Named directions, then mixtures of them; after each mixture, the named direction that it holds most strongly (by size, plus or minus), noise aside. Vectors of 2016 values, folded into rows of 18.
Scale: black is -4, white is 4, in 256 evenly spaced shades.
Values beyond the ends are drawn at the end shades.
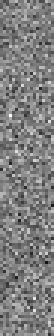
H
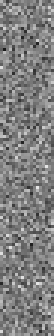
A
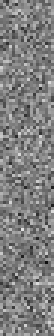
H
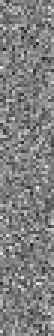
A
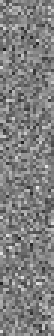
A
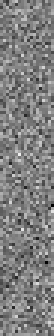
H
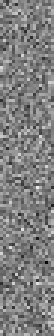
A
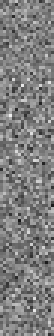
H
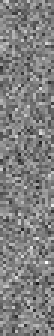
H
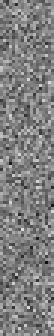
H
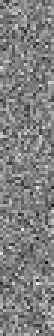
A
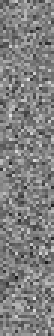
H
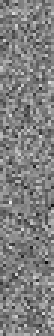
H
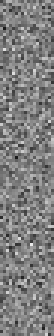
A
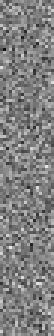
A
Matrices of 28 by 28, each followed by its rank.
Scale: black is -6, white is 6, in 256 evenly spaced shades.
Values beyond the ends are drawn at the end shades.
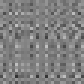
two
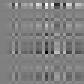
one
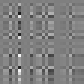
one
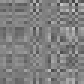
two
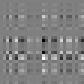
one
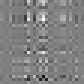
two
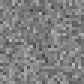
full rank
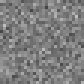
full rank
